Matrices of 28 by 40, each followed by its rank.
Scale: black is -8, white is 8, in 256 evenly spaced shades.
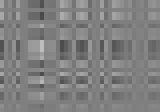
one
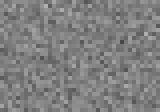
full rank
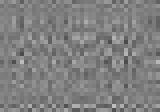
three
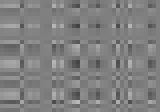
one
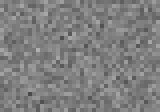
full rank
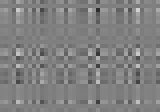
one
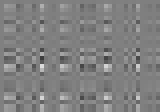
one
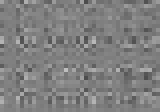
three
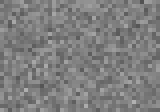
full rank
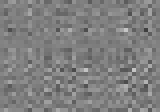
three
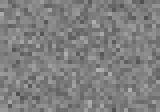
full rank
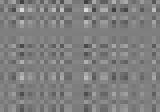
one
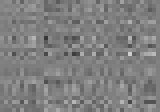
three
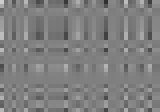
one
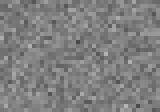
full rank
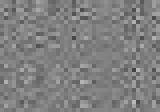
three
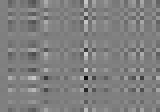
one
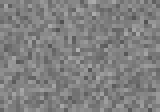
full rank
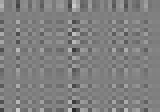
one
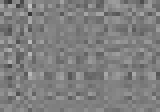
three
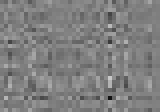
three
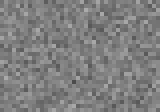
full rank
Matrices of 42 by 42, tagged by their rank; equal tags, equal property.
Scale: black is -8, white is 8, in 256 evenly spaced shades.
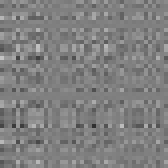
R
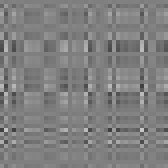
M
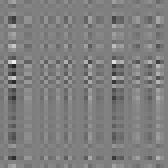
M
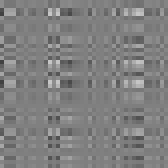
M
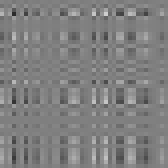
M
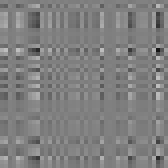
M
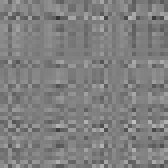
R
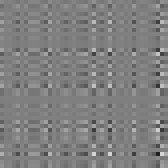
M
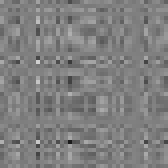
R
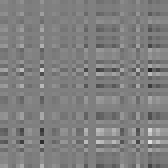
M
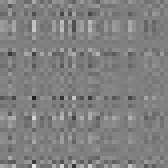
R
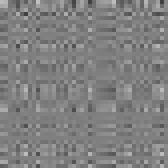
R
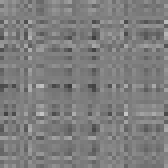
R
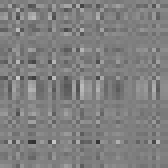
R
